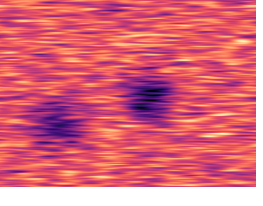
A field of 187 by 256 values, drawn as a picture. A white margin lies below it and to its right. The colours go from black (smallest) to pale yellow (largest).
Slope: none. Dips: two. Ninth with the lowest average: centre. Mirror symmetry: none.
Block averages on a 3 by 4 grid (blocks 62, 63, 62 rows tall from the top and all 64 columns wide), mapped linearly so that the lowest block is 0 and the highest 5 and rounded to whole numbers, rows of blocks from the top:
5 5 5 5 | 3 3 0 5 | 3 4 4 4
